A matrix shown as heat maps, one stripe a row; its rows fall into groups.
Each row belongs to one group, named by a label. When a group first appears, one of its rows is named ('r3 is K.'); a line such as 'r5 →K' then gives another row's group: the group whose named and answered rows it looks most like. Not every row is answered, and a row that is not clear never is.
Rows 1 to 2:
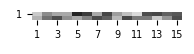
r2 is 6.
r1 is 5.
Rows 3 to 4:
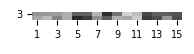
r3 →5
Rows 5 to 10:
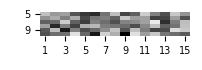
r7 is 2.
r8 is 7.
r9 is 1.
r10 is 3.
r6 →5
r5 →1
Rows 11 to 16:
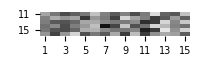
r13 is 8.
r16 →3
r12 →5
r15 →8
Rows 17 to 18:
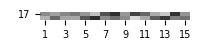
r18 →5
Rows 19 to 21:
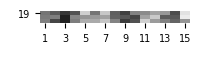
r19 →7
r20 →7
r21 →7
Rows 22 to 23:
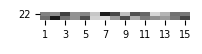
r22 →6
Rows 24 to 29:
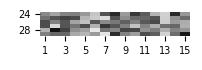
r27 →2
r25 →8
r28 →7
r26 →8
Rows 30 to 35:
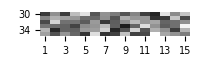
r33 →7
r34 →7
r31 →5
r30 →8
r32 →2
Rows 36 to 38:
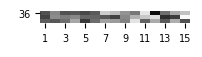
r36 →1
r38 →3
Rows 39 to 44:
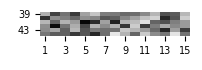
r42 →3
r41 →5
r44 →1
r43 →5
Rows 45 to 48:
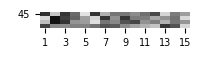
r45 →8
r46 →7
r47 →7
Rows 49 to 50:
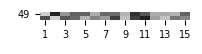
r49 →6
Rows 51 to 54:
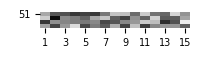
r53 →2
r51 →1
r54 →3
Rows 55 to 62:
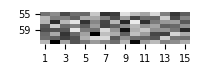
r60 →1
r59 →3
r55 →2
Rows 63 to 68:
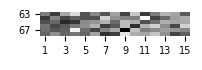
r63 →3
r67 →3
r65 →8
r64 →1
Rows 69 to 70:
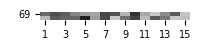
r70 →1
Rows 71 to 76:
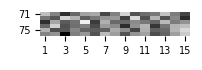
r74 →1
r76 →1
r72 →3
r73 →8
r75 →1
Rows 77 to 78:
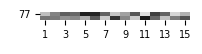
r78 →8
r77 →1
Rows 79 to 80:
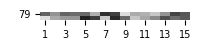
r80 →5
